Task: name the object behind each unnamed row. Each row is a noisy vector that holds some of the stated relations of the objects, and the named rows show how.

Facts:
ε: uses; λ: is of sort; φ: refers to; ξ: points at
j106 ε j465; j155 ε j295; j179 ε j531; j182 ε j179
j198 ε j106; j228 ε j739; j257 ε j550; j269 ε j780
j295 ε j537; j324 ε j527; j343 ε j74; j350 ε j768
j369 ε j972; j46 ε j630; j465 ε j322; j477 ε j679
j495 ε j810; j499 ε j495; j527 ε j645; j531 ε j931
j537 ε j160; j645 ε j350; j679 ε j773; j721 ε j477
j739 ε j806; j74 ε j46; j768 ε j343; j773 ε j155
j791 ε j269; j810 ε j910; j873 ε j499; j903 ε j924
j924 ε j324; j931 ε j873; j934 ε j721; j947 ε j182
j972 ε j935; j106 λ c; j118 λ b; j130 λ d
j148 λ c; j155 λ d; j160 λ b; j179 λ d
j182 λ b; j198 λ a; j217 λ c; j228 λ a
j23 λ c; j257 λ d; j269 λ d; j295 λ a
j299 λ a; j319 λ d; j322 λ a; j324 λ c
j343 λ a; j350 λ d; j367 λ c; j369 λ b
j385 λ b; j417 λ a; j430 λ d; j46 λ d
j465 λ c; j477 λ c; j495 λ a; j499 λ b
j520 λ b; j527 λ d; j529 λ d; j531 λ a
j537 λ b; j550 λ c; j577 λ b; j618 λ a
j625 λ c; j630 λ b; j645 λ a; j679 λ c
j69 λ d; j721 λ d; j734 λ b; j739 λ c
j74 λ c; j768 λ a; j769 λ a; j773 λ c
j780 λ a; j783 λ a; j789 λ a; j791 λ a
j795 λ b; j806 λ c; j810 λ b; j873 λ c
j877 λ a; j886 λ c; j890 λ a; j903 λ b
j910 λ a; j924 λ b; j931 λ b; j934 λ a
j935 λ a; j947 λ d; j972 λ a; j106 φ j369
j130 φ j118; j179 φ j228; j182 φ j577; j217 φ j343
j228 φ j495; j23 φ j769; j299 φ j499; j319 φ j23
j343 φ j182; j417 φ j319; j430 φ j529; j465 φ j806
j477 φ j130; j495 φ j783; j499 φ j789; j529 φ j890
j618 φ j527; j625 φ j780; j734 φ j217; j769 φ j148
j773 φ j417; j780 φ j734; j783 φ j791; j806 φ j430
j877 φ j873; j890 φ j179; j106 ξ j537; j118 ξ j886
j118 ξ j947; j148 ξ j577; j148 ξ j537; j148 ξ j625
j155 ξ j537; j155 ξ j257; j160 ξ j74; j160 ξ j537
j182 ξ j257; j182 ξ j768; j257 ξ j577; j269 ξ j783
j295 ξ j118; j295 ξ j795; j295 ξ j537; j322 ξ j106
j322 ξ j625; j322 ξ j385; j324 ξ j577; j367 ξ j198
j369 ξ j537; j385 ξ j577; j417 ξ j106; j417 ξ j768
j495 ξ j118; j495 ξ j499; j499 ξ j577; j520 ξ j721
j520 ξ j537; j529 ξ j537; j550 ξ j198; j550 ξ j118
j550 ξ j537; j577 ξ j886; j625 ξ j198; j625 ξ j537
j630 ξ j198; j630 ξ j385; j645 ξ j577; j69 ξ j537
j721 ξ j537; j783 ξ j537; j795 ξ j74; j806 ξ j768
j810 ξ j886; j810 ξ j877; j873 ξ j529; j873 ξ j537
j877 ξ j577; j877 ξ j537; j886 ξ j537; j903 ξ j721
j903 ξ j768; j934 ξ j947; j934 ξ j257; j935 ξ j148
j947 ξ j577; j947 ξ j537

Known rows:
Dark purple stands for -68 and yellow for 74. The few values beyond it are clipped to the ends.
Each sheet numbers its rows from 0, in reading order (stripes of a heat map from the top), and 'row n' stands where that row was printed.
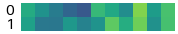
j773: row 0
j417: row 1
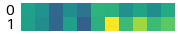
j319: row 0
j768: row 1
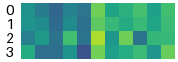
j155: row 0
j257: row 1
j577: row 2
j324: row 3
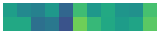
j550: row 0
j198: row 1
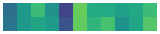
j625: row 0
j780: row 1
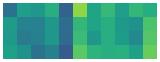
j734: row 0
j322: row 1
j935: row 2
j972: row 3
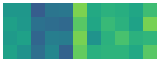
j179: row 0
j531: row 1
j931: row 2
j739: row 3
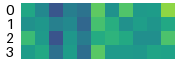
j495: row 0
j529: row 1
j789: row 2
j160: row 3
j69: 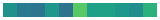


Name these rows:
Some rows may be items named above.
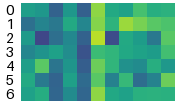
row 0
j924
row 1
j182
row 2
j269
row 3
j618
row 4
j795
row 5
j783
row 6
j537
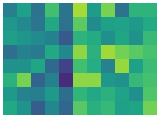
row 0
j577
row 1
j630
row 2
j877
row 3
j182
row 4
j465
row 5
j74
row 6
j322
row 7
j228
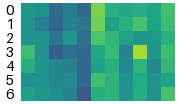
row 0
j947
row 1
j155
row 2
j130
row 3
j106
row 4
j299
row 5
j430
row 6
j877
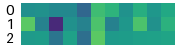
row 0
j430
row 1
j369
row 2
j385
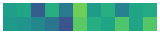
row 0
j118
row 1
j477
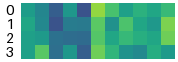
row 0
j350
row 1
j873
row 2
j531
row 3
j795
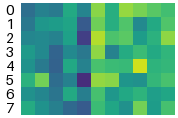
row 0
j182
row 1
j217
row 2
j343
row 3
j810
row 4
j903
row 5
j74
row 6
j520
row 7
j773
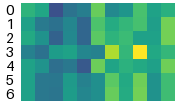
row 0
j499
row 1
j934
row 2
j228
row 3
j806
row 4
j295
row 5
j417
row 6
j417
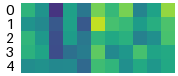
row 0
j791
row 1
j527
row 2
j148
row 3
j499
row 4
j430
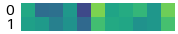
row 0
j645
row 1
j886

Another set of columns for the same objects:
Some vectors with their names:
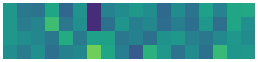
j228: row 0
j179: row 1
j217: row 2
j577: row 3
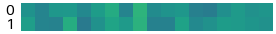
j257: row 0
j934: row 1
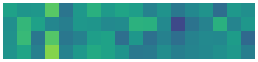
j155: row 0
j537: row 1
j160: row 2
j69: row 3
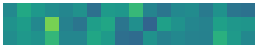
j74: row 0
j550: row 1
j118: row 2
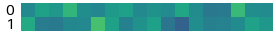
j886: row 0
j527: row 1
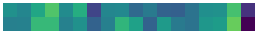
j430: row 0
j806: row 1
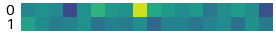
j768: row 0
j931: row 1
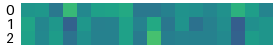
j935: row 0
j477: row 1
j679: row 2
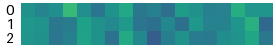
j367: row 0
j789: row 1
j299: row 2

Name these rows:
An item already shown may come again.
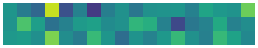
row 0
j495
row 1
j537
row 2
j148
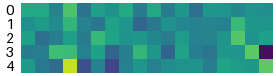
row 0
j295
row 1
j118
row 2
j645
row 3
j806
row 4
j495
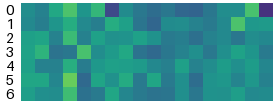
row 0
j430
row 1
j385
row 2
j269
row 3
j780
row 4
j934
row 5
j295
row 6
j810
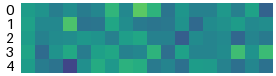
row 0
j903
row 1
j810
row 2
j46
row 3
j324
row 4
j343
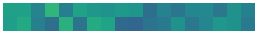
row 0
j269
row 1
j734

